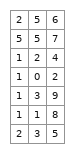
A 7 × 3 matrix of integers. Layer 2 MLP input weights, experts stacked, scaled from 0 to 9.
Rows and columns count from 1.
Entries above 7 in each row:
0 0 0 0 1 1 0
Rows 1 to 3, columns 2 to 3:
5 6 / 5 7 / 2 4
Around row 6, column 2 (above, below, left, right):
3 3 1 8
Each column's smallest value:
1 0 2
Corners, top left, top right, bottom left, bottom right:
2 6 2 5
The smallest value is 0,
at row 4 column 2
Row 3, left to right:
1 2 4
